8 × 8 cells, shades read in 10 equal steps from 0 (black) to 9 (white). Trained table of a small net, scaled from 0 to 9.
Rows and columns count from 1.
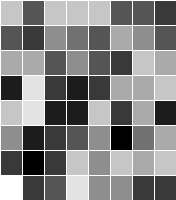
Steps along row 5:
up down same up down up down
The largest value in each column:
9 8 7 8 7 7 7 7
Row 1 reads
7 3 7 7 7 3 3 2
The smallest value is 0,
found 2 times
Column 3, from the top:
7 5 3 2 1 2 2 3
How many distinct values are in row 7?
5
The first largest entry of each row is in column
1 6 7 2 2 8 4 1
